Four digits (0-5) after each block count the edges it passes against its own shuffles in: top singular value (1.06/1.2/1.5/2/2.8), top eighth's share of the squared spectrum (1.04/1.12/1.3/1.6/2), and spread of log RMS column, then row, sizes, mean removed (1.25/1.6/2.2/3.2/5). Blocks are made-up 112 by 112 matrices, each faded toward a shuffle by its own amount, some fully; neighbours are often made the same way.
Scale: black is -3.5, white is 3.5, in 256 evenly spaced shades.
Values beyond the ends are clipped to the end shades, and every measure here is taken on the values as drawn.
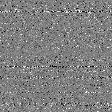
2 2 0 3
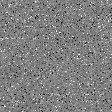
0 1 0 1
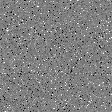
0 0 0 0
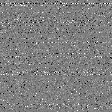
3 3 0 3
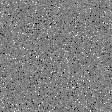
0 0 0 0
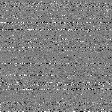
2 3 0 4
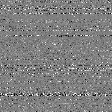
2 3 0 4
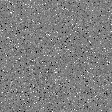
0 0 0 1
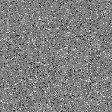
3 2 1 0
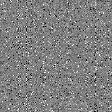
4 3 2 1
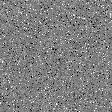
0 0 0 0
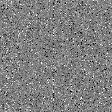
1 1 2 0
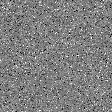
0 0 0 0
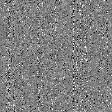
2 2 3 0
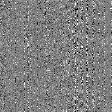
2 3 4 0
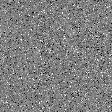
0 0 1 0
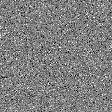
3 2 0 1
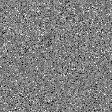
3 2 1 1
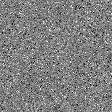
2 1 0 0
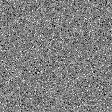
3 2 0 1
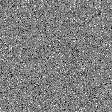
3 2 0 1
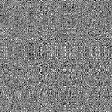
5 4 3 3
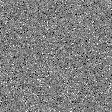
2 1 0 0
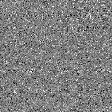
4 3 1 2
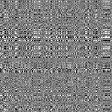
5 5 4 4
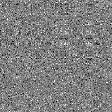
4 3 2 2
